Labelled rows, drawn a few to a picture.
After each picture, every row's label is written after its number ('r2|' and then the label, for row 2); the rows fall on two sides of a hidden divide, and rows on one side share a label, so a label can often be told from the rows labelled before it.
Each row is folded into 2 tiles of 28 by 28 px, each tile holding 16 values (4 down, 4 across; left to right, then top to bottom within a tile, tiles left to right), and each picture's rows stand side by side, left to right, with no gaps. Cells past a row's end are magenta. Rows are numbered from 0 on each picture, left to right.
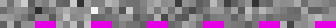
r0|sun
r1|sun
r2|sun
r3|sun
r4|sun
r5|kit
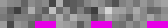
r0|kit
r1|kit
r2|sun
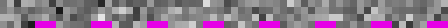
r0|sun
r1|sun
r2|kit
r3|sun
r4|sun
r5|sun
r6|sun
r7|sun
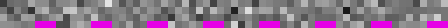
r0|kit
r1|sun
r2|sun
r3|kit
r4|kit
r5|sun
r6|kit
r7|sun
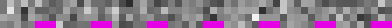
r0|sun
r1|kit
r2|kit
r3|kit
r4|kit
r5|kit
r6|sun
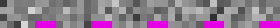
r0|kit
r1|sun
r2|sun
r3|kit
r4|kit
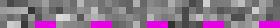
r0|sun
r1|sun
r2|sun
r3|sun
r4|kit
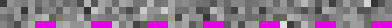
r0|kit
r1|sun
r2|kit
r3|kit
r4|kit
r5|kit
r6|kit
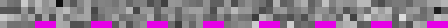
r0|sun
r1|kit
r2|kit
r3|kit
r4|sun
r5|sun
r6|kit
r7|sun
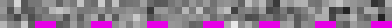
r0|kit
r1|sun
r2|kit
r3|kit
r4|kit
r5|sun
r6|kit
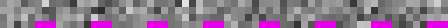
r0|sun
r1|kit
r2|kit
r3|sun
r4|sun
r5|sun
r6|kit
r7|sun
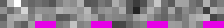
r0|kit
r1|kit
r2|sun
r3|kit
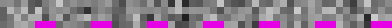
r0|sun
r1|sun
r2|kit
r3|sun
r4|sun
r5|kit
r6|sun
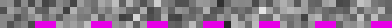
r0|kit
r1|kit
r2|kit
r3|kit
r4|sun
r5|sun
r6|kit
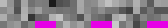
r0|kit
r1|sun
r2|sun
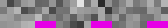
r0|sun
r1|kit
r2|sun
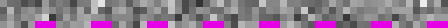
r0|sun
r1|sun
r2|sun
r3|sun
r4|kit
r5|sun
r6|sun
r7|kit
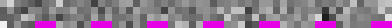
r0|kit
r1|kit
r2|sun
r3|kit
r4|sun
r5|kit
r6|sun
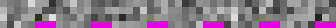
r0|kit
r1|kit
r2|kit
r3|sun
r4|sun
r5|kit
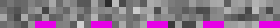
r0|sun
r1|kit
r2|sun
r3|sun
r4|kit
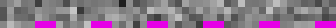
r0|sun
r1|kit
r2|sun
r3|sun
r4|sun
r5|kit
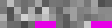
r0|kit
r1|kit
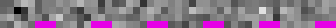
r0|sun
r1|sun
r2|sun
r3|sun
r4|sun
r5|sun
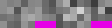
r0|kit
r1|sun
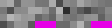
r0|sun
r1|kit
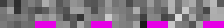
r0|sun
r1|kit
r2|sun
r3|kit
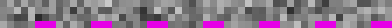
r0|kit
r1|sun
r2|sun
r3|sun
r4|kit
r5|kit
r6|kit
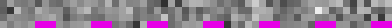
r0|kit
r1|kit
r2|kit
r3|sun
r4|sun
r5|sun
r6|sun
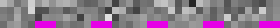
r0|kit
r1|sun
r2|sun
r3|kit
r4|sun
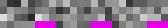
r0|sun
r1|sun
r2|sun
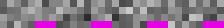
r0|kit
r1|sun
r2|kit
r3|kit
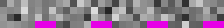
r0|kit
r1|sun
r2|sun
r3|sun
